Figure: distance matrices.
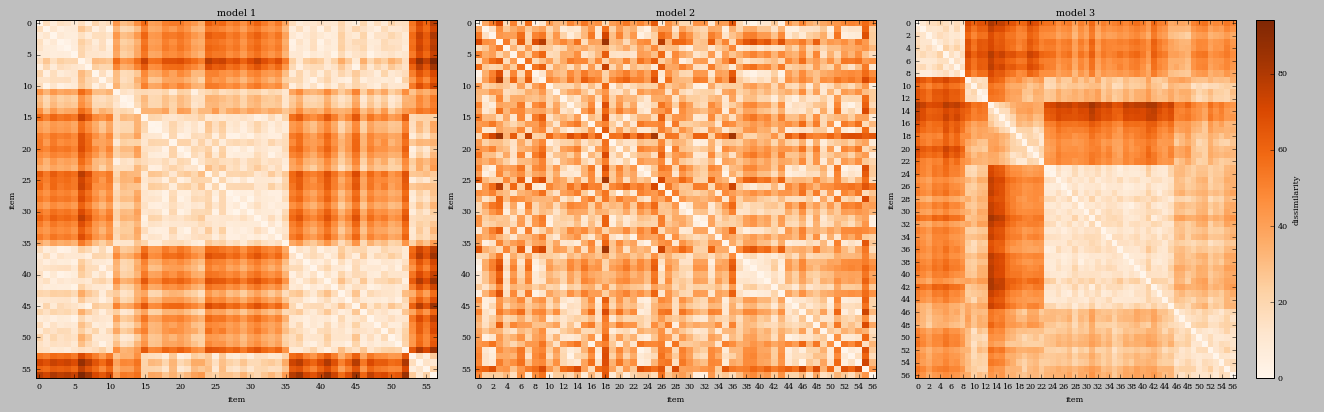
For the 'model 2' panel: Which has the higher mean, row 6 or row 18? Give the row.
18
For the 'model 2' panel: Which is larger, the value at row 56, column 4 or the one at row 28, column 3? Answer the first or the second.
the second
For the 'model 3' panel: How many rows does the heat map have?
57
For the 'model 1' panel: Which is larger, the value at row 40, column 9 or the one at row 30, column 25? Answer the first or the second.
the first
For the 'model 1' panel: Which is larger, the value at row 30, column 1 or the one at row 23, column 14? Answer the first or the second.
the first
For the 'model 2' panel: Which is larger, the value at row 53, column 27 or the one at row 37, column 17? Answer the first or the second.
the first
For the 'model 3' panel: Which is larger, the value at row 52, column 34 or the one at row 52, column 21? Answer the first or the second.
the second
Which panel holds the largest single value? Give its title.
model 1
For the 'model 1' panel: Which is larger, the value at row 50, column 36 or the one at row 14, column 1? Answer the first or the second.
the second
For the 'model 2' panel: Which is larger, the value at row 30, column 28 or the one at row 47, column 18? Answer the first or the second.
the second
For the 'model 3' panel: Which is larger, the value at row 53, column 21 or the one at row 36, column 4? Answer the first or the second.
the second
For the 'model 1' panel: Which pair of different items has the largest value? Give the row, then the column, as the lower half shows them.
56, 6
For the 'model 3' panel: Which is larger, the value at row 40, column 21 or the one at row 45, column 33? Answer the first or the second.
the first
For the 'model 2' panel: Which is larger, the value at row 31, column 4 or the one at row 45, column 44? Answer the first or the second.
the first
